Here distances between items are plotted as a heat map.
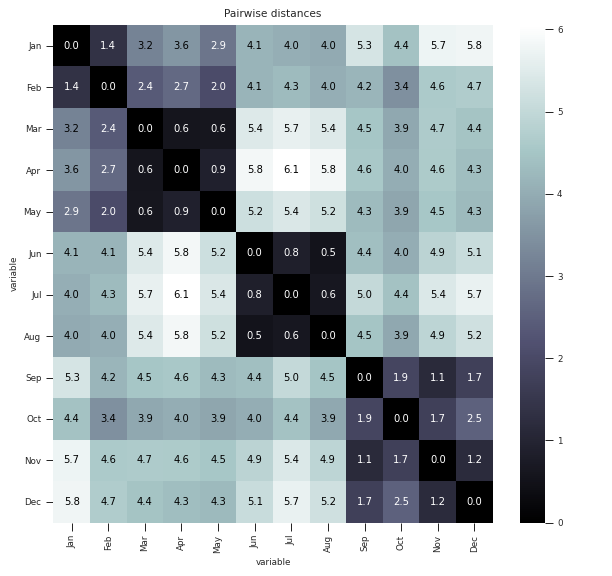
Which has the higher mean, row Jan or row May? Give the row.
Jan
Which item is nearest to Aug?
Jun
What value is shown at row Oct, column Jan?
4.4
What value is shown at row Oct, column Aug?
3.9
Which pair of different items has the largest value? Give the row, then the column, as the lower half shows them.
Jul, Apr
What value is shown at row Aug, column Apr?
5.8
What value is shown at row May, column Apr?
0.9
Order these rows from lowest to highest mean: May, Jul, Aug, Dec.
May, Aug, Dec, Jul
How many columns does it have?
12
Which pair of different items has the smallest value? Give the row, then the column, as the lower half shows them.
Aug, Jun
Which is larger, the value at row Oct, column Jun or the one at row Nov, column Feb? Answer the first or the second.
the second
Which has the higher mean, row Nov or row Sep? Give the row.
Nov
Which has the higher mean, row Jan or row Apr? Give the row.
Jan
